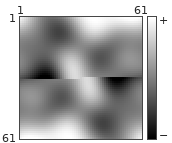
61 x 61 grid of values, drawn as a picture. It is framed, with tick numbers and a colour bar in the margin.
It looks the same turned upside down. No lone cell stands out from its neighbours. There is no overall slope.
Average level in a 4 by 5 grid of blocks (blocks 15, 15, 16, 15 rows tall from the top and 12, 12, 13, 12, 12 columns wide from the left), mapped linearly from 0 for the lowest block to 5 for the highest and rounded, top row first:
30455 | 01412 | 21410 | 55403
